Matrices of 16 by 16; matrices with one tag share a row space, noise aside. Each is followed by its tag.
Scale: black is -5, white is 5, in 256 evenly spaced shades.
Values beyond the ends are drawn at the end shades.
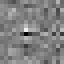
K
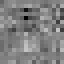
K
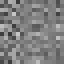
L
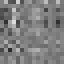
L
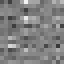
K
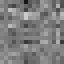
K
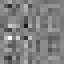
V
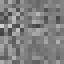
L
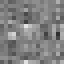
K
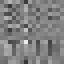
V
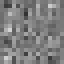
V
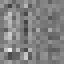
V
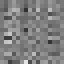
V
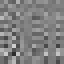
L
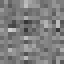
K
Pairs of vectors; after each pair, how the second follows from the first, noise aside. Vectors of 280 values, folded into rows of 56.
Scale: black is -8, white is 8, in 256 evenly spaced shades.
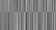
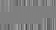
partly zeroed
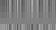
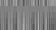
reversed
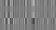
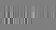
partly zeroed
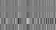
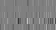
partly zeroed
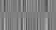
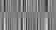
scaled up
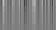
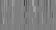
partly zeroed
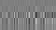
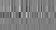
reversed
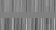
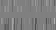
partly zeroed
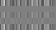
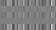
reversed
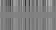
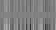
reversed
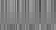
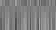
reversed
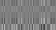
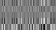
scaled up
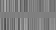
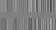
reversed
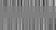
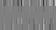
partly zeroed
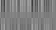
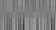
reversed
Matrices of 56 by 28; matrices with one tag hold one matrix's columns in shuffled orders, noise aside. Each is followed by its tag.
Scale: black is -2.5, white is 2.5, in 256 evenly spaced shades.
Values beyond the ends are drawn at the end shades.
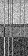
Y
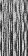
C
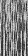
C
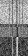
Y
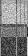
Y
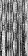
C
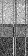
Y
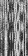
C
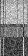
Y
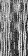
C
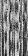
C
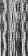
C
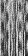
C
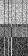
Y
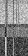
Y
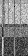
Y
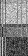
Y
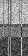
Y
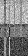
Y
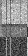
Y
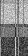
Y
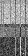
Y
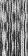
C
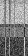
Y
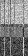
Y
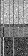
Y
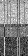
Y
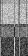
Y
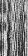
C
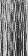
C
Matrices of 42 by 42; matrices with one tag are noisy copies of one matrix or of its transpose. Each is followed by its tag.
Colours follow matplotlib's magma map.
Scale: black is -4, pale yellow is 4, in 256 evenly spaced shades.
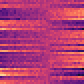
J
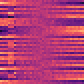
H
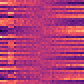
H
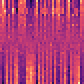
H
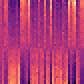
J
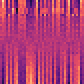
H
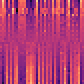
H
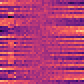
H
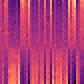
J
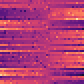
J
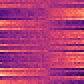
J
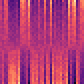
J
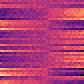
J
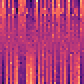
H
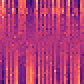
H
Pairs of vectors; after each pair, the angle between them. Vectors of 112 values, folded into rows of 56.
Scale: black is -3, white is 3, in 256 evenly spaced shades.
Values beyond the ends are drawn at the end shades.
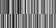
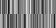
partly aligned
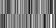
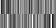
partly aligned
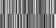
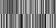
orthogonal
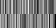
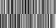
nearly opposite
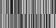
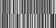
nearly opposite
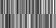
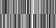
partly opposed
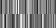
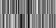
nearly opposite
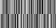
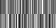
nearly opposite
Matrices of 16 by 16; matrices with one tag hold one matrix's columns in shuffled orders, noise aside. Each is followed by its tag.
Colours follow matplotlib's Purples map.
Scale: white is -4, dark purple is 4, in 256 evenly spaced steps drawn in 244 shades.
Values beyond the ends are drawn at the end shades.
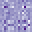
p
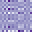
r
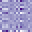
r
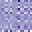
r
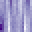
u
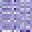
r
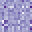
p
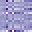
r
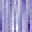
u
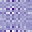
r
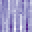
u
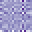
r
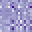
p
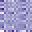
r
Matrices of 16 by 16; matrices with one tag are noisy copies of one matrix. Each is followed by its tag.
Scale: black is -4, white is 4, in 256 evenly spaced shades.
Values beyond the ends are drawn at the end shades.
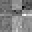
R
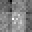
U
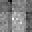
U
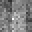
U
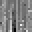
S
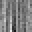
S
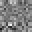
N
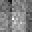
U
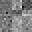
R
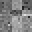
R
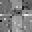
R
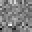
N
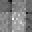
U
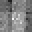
U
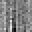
S
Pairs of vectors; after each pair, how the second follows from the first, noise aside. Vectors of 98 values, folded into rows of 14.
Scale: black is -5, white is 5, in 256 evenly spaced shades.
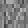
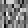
scaled up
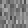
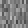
negated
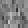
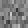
sign-scrambled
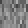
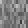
negated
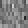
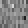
sign-scrambled
